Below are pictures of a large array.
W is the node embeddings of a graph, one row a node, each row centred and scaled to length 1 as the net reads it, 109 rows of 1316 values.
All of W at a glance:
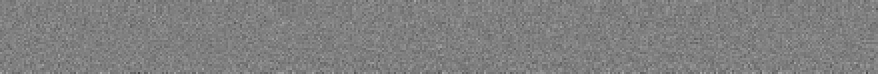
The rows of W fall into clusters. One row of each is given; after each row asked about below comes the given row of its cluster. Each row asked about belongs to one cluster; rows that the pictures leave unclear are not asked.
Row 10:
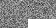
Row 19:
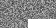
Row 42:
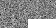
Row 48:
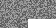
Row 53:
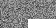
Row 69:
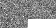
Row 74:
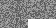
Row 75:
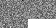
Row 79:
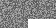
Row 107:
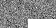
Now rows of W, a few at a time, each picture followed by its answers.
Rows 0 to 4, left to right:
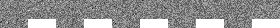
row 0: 74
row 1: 74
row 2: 42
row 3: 107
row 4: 75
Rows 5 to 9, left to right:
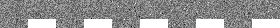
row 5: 74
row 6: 74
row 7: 69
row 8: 79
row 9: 19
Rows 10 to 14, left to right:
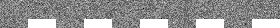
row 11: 19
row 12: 19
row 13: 74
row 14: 79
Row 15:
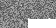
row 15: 19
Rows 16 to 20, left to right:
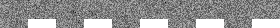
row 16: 74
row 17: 74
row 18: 10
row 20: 75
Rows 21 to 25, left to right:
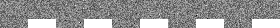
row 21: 10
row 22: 19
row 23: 42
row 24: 53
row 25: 79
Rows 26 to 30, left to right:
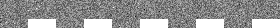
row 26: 74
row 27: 19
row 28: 69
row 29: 53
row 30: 79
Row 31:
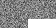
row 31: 42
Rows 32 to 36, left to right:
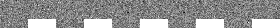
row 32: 53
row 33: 48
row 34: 107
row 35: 107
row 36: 19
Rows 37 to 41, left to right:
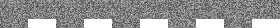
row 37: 53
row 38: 53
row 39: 53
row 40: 19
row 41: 48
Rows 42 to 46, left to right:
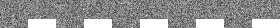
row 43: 74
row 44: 10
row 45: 10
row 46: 48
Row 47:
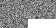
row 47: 75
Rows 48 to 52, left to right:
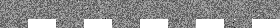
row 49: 19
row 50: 42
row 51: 69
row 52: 10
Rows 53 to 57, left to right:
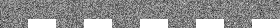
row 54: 74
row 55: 75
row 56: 10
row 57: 10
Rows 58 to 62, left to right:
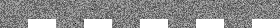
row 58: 10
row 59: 19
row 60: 53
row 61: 42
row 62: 75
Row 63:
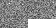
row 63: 10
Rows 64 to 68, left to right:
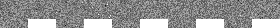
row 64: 19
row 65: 107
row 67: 79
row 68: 75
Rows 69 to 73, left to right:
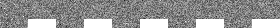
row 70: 75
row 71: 42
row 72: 10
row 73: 107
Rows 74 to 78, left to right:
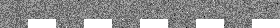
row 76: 10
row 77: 48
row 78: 53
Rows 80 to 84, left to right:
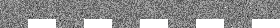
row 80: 53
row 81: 19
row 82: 69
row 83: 42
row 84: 69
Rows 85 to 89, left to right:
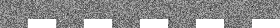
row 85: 107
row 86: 53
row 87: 48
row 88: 53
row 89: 10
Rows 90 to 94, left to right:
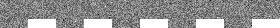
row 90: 69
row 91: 107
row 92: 48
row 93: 74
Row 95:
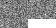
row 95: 74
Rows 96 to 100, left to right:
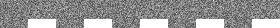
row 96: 75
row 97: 79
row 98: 75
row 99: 48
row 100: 75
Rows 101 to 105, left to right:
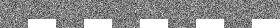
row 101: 79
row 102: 48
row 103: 69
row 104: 48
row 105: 53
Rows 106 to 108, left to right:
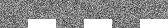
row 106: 10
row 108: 53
